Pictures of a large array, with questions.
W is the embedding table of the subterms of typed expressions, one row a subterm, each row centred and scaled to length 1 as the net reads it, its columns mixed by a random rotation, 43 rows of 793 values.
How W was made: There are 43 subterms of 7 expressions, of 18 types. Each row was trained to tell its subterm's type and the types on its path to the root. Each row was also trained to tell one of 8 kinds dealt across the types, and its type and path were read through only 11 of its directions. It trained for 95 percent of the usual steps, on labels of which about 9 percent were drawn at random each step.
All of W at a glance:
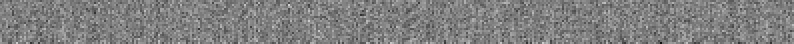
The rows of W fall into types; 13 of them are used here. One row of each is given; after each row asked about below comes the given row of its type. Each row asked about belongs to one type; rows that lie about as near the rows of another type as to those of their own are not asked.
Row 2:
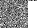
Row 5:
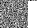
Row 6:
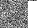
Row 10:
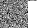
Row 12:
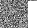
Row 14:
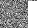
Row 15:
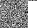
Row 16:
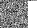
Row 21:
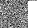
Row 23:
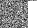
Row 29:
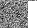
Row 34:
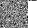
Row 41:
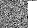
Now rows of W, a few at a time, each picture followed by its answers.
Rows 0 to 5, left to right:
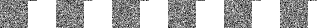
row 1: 34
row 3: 6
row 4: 34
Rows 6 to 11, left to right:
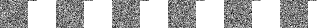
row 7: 34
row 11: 12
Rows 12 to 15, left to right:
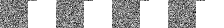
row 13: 15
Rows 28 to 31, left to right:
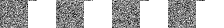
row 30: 6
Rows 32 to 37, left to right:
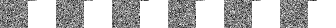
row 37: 6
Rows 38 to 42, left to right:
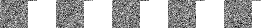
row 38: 15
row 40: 15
